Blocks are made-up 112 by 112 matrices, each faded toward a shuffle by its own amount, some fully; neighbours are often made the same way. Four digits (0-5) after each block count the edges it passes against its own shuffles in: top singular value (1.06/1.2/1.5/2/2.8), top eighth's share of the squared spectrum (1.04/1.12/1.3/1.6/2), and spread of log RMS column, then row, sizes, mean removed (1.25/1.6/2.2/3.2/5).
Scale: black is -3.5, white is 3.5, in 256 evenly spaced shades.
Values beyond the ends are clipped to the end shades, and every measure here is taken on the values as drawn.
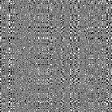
5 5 4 3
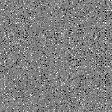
4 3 2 1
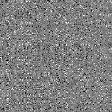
4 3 2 1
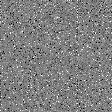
3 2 1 1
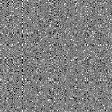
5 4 3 2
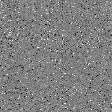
3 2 1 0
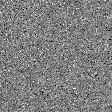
0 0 0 0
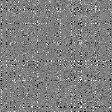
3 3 3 3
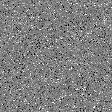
0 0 0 1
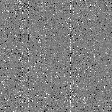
3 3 2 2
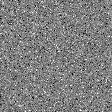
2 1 0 0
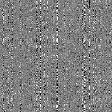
4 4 4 1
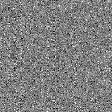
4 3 2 1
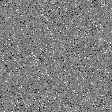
0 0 0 0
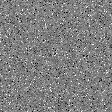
0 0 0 0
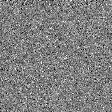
0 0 0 2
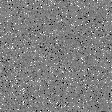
2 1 0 0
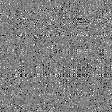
4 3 1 2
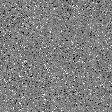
3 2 0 1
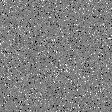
0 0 0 0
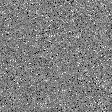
0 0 0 0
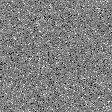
0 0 0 0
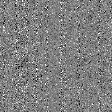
1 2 4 0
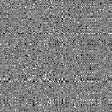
4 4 2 3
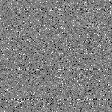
4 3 1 2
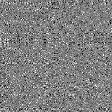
4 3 1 2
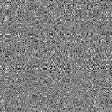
5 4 3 3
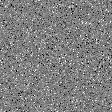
1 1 0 0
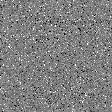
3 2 0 1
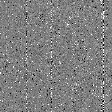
3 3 3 0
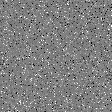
0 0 0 0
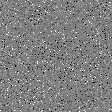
2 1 0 0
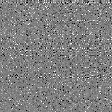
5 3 2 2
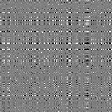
5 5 4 4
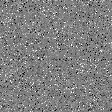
3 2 0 1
